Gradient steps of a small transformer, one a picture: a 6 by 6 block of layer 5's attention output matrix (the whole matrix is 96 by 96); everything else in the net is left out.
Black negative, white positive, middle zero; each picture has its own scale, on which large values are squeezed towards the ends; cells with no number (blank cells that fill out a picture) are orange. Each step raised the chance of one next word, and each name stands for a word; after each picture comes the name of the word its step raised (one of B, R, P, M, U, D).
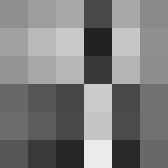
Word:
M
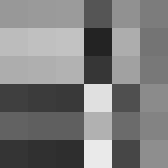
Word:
M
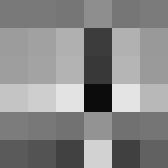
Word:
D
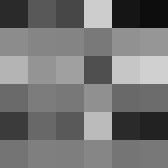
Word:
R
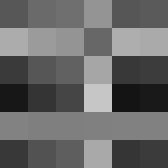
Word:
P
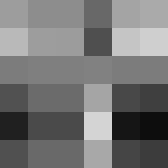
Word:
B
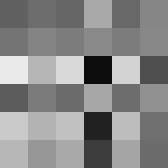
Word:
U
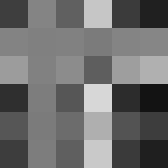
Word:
R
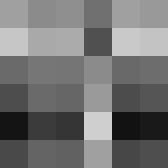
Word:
B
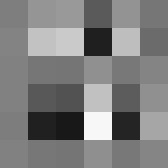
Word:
B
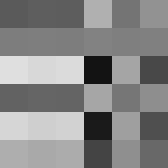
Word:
U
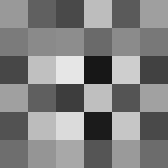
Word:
U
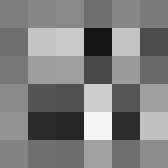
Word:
B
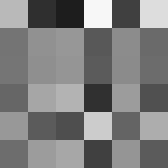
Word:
R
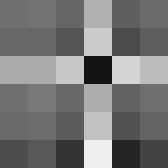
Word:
R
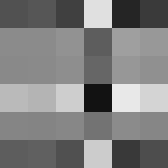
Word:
D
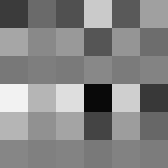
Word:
D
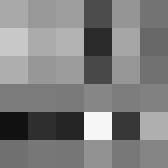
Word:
B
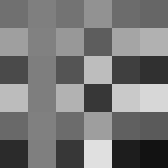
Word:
D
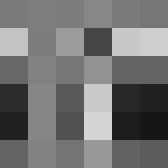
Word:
B
